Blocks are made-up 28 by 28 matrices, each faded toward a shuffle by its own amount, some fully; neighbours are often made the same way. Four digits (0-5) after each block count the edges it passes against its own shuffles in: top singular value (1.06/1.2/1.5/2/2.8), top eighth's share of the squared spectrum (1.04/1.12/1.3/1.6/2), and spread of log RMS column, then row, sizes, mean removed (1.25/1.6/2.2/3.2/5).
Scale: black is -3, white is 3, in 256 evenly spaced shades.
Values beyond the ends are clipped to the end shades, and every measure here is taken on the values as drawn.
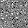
2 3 1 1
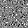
2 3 1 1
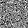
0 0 0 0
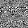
1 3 0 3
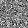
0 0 0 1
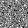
0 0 0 0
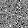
1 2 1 0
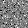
0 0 0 0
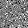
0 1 0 0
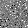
0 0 0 0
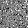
0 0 0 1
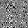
3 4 2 1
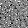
2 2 1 0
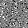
2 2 0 0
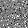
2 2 0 0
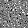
0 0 0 0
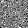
0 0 0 0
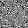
1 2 0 1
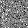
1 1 0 0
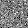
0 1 0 0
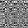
4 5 3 3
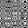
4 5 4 3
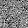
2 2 0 0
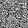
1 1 0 0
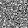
2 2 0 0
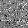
1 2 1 1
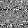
2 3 0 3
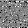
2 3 0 2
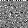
2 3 0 3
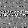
2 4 0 3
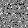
2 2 0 2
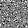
0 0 0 1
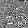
2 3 0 2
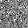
0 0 0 1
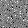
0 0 0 0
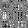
4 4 2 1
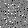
2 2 1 0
